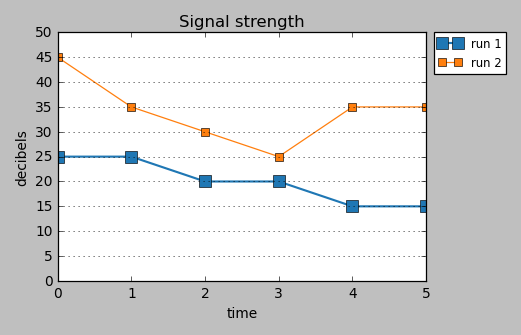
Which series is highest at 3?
run 2
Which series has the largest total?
run 2
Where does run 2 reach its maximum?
0
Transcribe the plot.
Title: Signal strength
x-axis: time, ticks 0 1 2 3 4 5
y-axis: decibels, ticks 0 5 10 15 20 25 30 35 40 45 50
Legend: run 1, run 2
Values:
run 1: 25 25 20 20 15 15
run 2: 45 35 30 25 35 35
